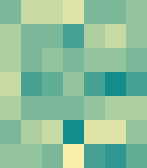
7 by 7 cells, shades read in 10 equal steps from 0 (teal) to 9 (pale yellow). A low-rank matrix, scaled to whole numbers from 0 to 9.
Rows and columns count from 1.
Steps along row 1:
up same up down same up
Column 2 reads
7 4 4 2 4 6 5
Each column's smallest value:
4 2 3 0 2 0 2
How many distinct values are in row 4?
5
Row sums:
39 34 33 21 35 38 29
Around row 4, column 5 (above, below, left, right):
5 5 5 0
